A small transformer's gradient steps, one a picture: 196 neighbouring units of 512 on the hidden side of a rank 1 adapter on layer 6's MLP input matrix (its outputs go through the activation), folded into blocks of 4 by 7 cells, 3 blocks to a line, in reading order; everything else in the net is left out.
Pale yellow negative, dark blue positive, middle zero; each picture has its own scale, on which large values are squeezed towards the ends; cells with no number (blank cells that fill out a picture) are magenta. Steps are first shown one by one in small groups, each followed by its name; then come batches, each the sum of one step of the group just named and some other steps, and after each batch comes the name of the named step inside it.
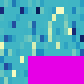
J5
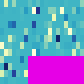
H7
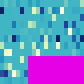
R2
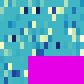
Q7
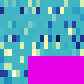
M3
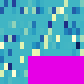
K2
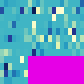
J5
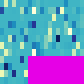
H7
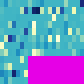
J5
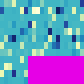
M3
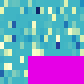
Q7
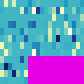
H7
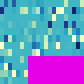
K2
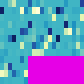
K2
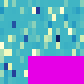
H7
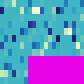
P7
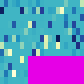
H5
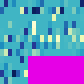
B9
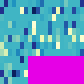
B9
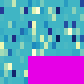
P7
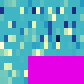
P7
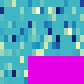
P7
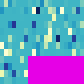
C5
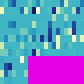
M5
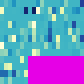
M5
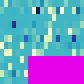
C5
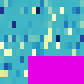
C5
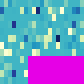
C5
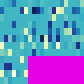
M5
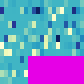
C5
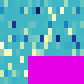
C5
